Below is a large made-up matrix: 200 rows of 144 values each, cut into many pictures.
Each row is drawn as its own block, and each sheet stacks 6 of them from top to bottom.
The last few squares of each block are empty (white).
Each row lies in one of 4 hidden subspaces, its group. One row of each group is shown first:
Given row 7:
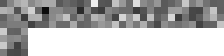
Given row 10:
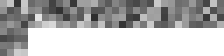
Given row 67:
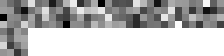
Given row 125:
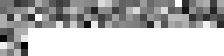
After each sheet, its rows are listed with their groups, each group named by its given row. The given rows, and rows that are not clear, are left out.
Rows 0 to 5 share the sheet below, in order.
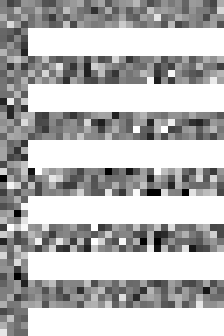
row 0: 125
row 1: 7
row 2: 7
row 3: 10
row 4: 7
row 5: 67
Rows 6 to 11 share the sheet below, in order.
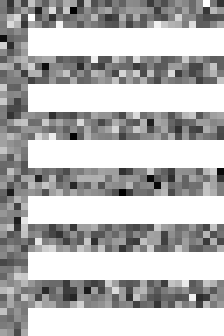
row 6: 67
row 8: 67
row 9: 125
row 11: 7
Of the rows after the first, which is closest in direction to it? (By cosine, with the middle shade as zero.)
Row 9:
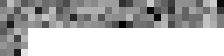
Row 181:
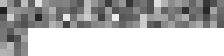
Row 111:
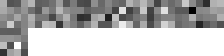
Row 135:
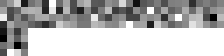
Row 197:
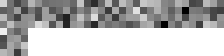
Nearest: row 197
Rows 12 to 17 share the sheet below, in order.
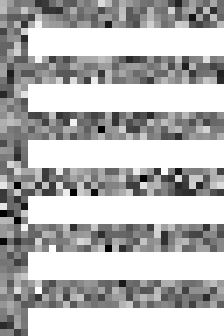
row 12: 10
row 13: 125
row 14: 67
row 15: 125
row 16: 10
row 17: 125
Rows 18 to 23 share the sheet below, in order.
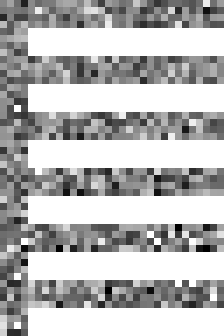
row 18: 67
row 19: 7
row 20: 7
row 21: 7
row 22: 125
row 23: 67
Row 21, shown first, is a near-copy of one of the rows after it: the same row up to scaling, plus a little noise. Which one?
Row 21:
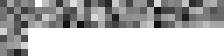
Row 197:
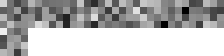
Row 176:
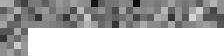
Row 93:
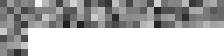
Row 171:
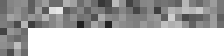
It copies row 93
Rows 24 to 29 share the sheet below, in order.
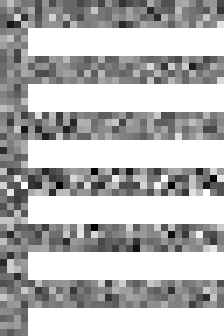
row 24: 125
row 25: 125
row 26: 67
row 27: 7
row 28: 7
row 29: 67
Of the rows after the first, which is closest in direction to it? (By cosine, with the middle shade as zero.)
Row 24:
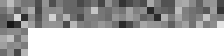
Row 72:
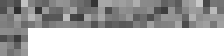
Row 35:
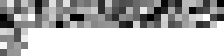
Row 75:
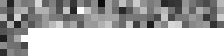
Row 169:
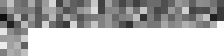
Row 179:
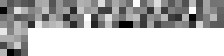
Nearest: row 169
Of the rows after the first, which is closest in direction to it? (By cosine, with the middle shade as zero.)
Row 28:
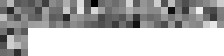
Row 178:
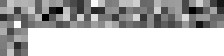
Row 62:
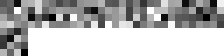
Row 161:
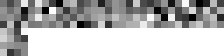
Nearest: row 62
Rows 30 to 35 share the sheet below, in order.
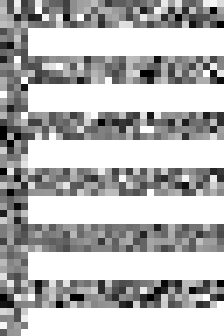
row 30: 125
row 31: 10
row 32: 10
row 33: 125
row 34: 67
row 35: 125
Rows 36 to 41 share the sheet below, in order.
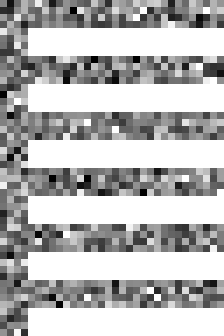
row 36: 67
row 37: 7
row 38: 7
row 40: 7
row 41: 125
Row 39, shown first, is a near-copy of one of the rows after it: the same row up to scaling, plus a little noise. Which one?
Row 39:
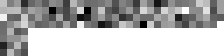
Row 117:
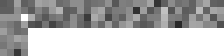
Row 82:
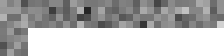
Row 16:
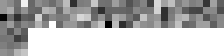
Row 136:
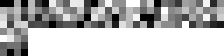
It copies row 82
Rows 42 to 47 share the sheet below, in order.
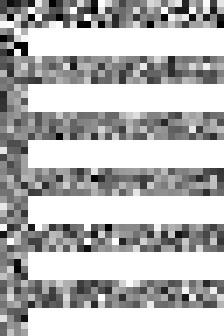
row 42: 125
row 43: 67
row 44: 125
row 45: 7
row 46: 10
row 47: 125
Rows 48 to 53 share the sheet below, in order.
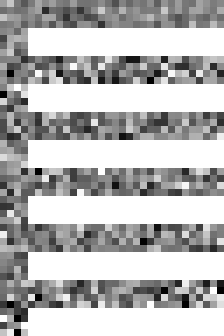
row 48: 10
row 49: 125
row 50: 125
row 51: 7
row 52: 10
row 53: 125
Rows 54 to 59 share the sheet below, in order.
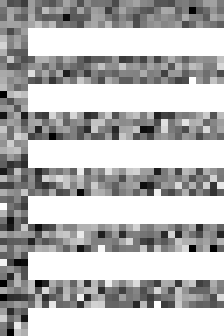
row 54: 67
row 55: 10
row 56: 10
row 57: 10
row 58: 10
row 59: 10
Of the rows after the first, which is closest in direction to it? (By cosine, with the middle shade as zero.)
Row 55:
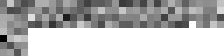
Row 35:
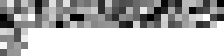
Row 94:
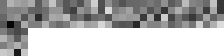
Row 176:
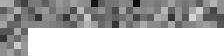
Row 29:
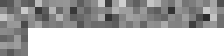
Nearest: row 176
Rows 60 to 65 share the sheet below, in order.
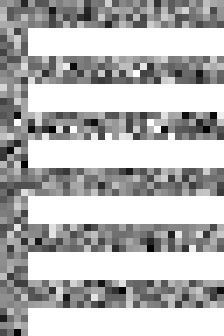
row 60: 10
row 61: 67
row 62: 125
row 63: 125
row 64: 10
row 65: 7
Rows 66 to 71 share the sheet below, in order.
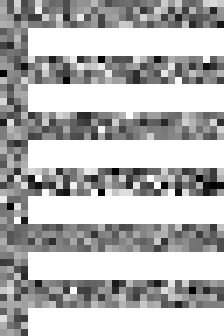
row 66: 125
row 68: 125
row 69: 125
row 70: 125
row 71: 67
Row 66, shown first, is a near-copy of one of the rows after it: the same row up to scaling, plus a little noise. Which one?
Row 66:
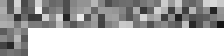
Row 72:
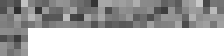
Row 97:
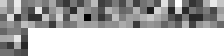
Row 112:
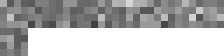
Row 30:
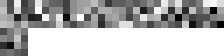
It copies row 30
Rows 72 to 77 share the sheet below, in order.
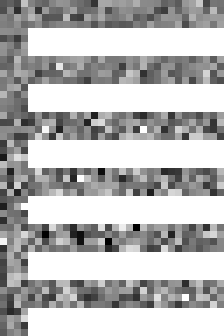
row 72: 125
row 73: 10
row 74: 7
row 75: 67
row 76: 67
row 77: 7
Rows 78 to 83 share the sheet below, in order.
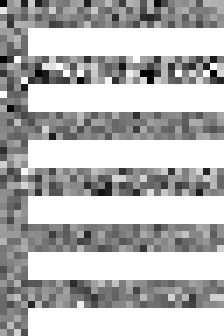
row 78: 10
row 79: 10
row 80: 7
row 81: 67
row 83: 7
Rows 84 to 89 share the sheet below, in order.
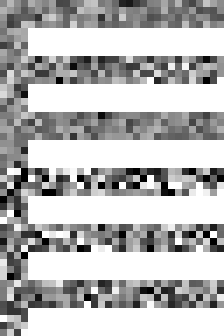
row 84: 125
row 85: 125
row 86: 125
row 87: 67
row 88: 10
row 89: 125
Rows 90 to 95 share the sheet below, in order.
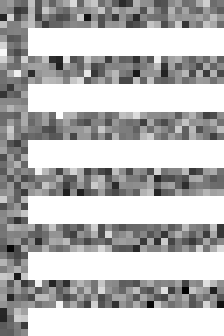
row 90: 67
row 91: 10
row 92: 125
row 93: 7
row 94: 125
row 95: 125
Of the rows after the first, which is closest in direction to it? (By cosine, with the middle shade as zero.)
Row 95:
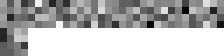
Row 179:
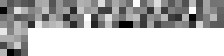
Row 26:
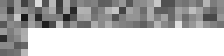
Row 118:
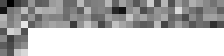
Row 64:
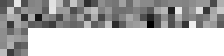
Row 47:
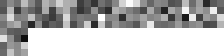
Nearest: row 26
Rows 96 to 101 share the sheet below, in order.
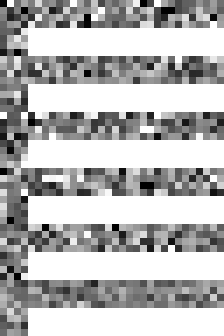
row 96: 7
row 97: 125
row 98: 10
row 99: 10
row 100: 7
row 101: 10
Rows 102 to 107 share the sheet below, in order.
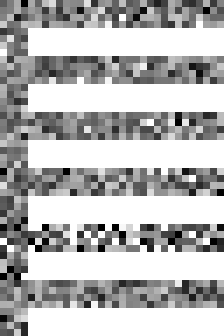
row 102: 67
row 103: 7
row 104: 125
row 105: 125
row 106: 7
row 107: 125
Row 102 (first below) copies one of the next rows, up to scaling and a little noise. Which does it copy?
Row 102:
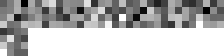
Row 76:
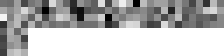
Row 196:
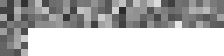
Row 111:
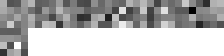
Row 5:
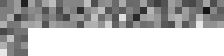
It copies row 5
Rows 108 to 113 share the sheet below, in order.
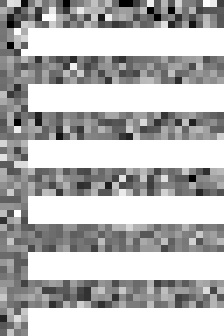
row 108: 125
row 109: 67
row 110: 125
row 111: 67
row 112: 125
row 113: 10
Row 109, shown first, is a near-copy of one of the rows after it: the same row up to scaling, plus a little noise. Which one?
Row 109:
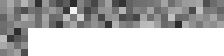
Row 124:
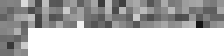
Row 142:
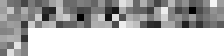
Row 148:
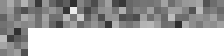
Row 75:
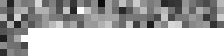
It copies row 148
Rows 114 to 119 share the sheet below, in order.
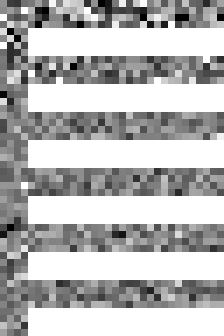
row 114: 7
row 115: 67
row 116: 125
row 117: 10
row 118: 7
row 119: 125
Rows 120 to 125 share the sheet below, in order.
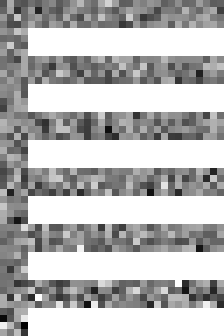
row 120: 125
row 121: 67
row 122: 67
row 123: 10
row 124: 67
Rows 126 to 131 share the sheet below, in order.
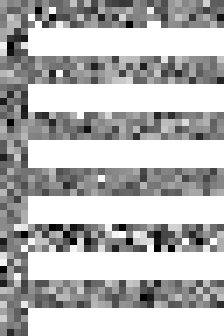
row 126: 67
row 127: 125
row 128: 10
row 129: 10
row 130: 7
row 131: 10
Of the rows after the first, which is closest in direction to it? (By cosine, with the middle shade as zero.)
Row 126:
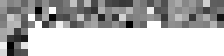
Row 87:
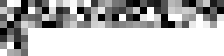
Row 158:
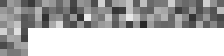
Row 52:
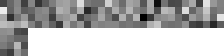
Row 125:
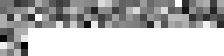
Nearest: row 87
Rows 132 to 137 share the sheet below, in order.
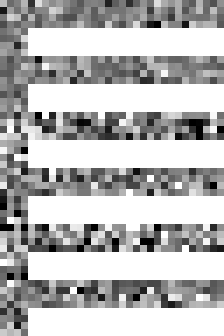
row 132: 10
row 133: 7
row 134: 67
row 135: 67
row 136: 10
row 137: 67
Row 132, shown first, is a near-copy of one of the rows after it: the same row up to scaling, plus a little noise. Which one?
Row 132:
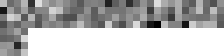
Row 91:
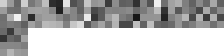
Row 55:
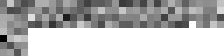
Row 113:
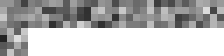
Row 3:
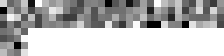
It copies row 3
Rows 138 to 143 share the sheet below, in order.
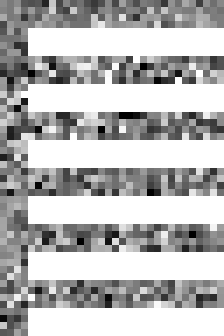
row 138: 67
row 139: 67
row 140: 125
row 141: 10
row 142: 67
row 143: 67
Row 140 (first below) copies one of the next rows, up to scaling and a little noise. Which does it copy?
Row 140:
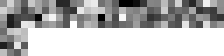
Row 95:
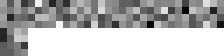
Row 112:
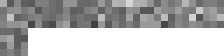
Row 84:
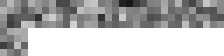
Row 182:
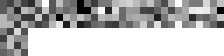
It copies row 84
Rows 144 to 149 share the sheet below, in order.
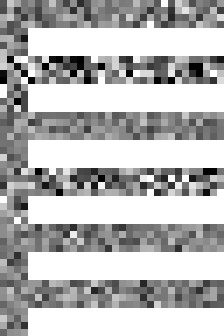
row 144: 125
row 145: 7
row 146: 67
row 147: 125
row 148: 67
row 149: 7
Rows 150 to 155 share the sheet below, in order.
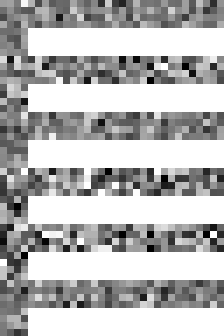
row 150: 67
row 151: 125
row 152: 10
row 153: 10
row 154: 10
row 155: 7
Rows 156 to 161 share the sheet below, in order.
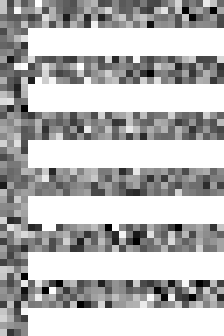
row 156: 125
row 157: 67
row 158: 67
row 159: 67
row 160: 7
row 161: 7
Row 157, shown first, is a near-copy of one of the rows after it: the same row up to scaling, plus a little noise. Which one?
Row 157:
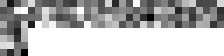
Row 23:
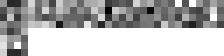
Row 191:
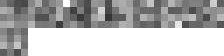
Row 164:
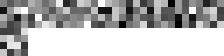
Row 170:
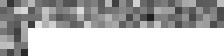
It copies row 170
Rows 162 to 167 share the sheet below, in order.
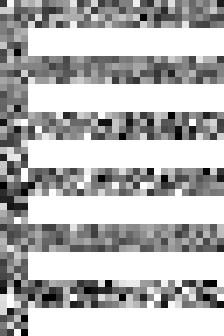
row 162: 7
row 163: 7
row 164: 67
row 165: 10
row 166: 125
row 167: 125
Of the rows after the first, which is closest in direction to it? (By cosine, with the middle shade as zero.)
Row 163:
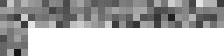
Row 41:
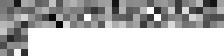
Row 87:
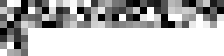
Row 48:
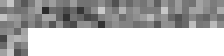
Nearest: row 48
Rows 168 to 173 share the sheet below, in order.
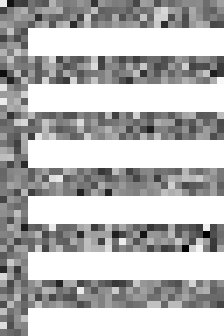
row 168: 7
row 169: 125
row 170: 67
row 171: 7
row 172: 67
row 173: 67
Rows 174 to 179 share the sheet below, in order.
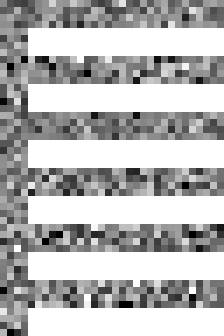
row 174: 7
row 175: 10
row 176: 7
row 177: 7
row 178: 7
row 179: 67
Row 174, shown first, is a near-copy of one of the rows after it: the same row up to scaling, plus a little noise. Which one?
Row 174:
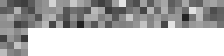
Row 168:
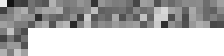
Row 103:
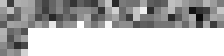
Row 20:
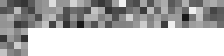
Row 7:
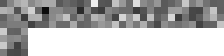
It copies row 20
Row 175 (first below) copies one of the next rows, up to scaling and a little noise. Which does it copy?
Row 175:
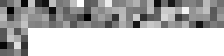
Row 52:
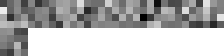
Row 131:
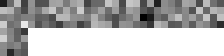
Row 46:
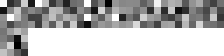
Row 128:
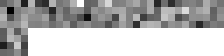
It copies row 128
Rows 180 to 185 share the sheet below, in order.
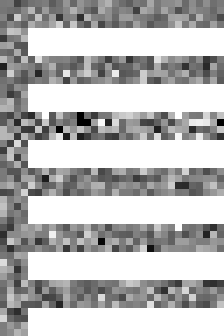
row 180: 125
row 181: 10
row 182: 125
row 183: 7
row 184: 10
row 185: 125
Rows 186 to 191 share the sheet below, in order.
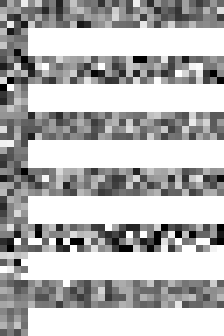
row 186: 7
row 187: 7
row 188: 67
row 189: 7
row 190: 125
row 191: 67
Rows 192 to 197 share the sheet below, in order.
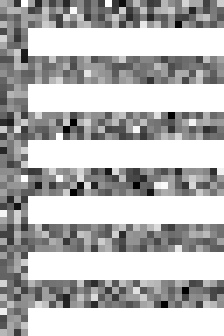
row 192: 67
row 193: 67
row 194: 67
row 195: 7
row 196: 67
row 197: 7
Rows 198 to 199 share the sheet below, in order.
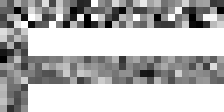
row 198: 7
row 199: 10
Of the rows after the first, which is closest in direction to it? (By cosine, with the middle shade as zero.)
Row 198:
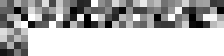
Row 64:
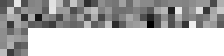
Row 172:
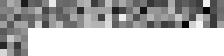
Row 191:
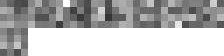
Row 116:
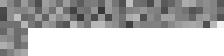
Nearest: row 116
